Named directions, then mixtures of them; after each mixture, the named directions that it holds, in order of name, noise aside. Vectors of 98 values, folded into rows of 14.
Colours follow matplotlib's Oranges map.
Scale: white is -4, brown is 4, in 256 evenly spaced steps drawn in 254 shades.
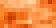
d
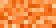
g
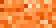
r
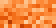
d, g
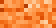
r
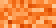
g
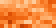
d, g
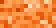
r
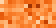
g, r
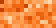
d, r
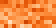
d, g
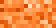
r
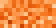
g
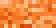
d, g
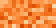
g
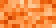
d, g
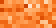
r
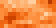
d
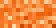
g, r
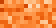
r
